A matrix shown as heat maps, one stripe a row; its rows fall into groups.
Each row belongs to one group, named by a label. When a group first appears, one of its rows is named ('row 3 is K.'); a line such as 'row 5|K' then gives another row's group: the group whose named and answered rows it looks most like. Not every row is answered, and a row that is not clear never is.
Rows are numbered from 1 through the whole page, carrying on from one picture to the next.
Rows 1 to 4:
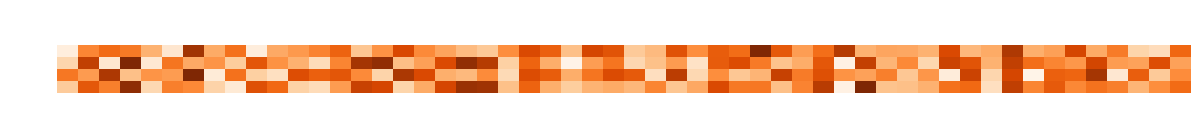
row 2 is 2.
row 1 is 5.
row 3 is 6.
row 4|2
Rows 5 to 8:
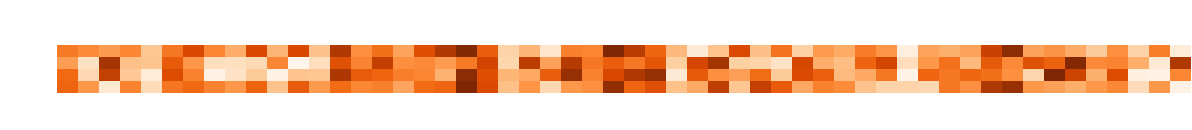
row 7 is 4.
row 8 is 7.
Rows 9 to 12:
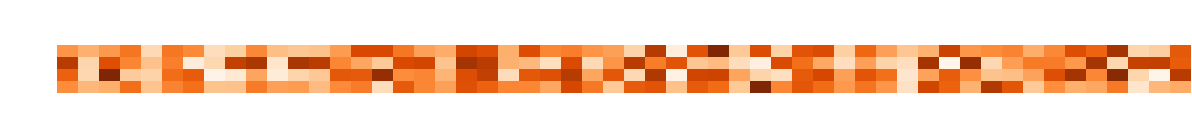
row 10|6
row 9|4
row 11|4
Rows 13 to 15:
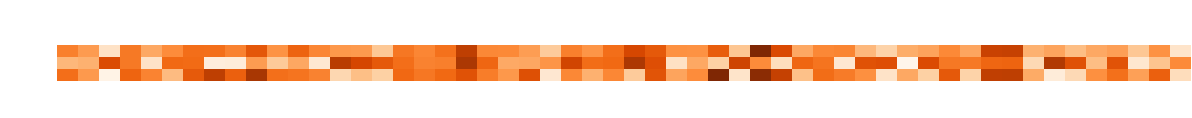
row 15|7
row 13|7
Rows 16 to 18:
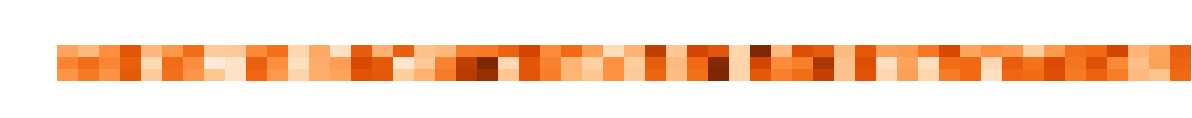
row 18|2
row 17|2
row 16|4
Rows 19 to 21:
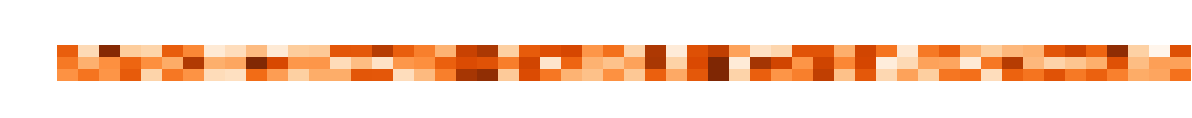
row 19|4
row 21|2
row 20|7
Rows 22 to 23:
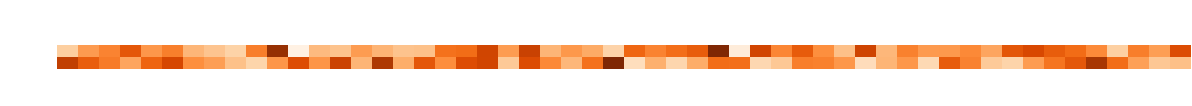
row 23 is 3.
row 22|2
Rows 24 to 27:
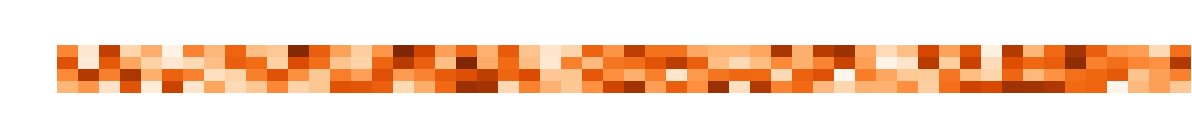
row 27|2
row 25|6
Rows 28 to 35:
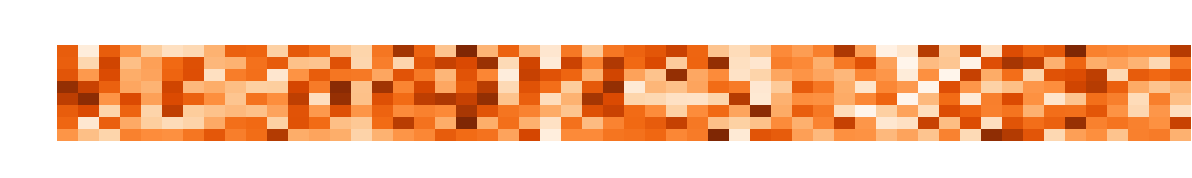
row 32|3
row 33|3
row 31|3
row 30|6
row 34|6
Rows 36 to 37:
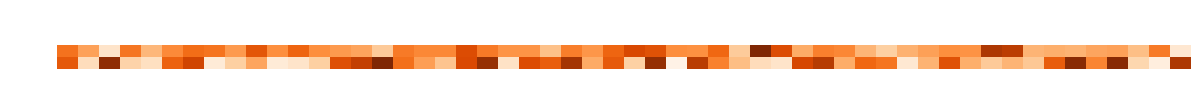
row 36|7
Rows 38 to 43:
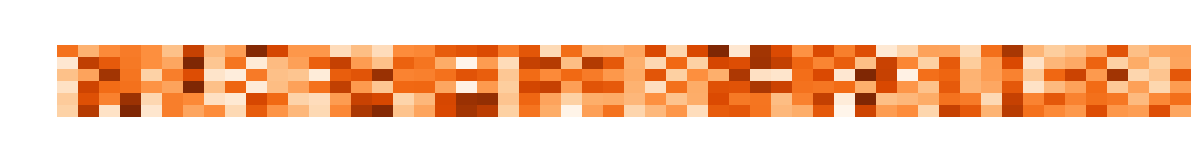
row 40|4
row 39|5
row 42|2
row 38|7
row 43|2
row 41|5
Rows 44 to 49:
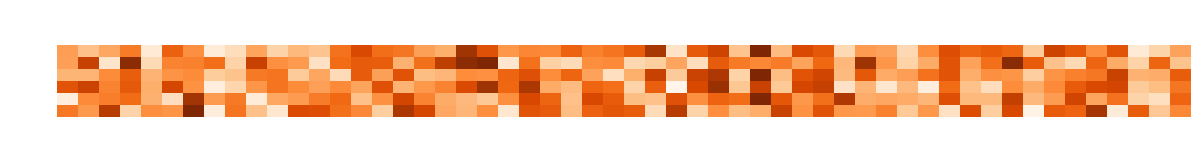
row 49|6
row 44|4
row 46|4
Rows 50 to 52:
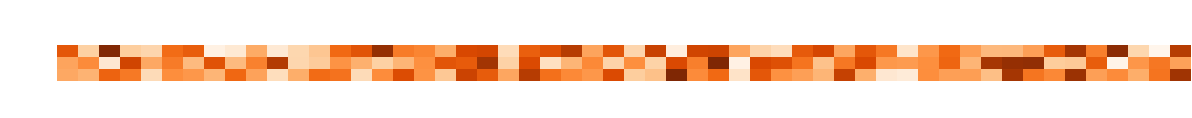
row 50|4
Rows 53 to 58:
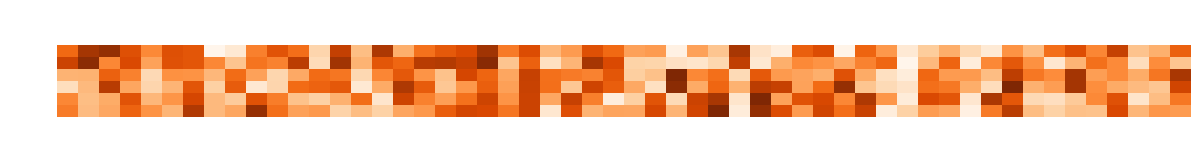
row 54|3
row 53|3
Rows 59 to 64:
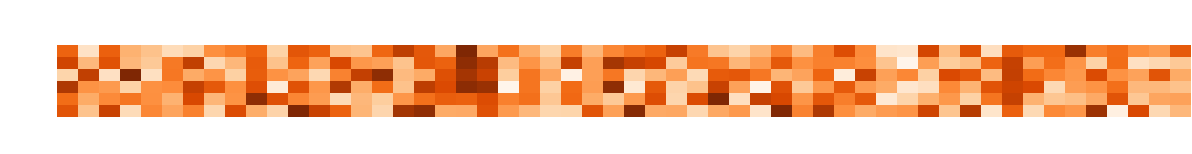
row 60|7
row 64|6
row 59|6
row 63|7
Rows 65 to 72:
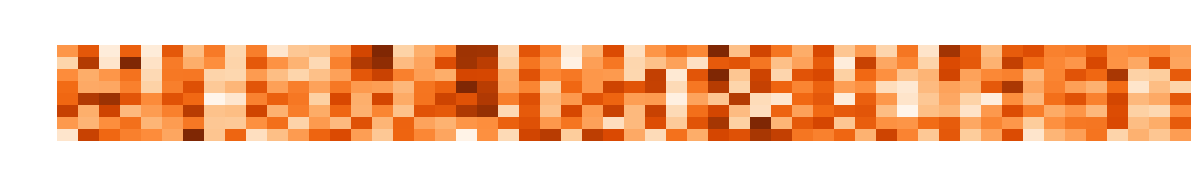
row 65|2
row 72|5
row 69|3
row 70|7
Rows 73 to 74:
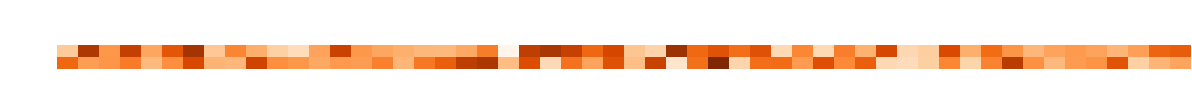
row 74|7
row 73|5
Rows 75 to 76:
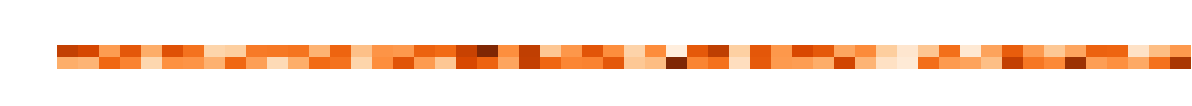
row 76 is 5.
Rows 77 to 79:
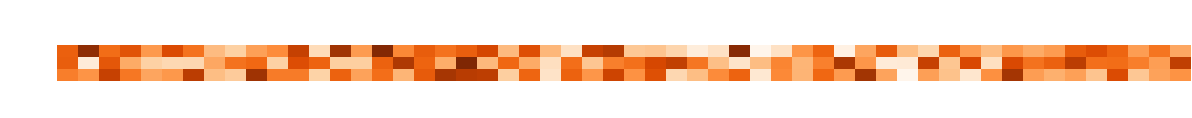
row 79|7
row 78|6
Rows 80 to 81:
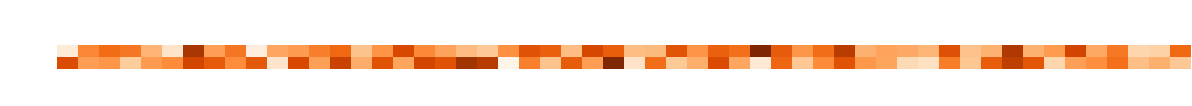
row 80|5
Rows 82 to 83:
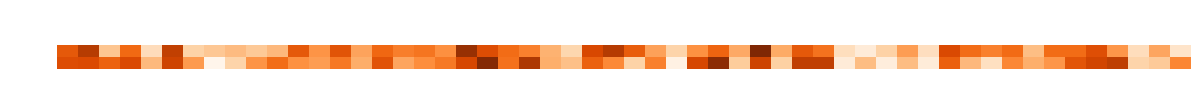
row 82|3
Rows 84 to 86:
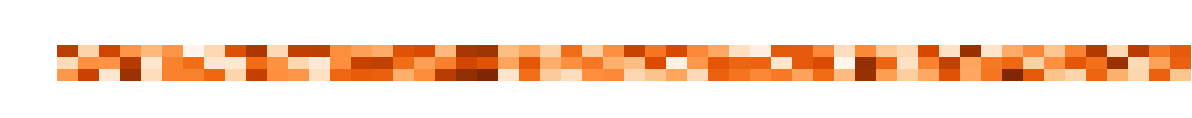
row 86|2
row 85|4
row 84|6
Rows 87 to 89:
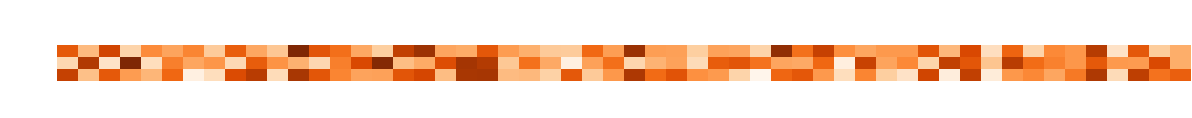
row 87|6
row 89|6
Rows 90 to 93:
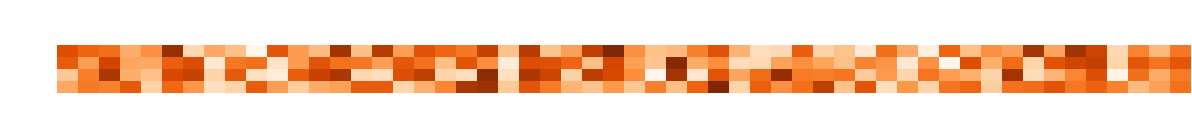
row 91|6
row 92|5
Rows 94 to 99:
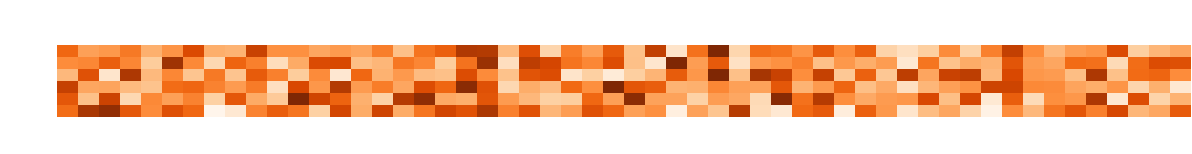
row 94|7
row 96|2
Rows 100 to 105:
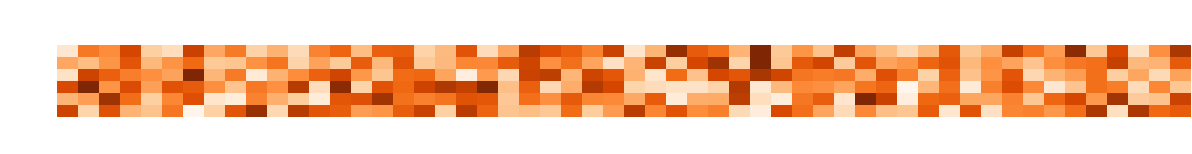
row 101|4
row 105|6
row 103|3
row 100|5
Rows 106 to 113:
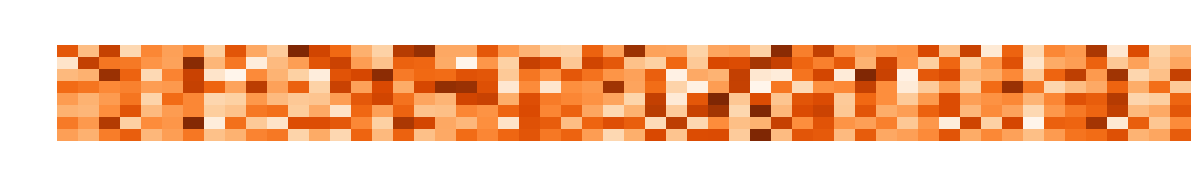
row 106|6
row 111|4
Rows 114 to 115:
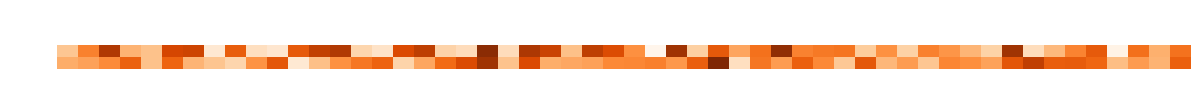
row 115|2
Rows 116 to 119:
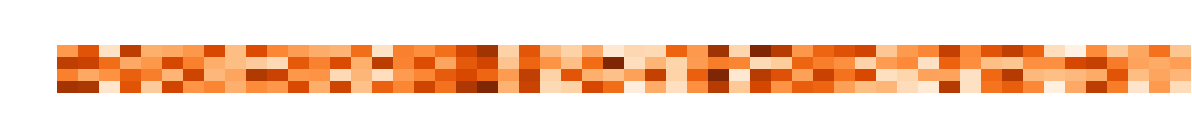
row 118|7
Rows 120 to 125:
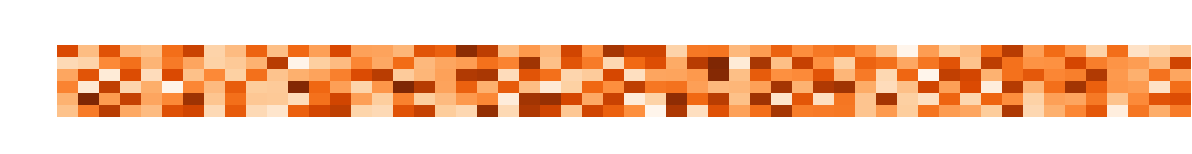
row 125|5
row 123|6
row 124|5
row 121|4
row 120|7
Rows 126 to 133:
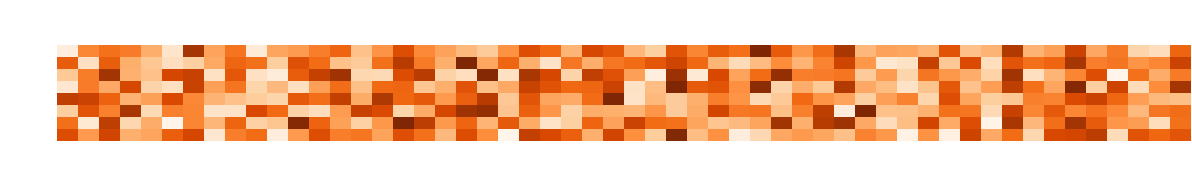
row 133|6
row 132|6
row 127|6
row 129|5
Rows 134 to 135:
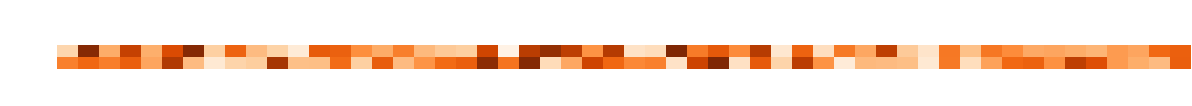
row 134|5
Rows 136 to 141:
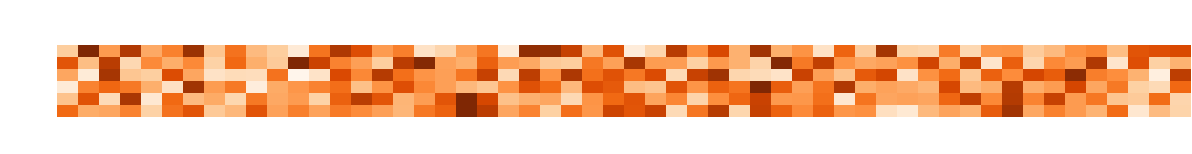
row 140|2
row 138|4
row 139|5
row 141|7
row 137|6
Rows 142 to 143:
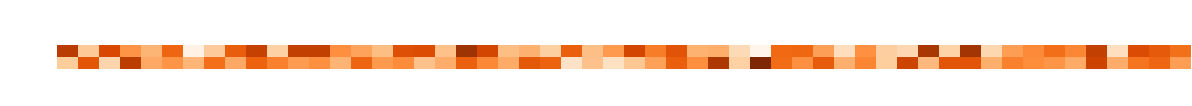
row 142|6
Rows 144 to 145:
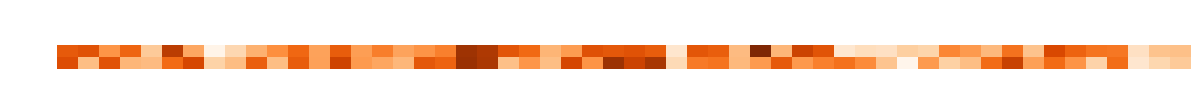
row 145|7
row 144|3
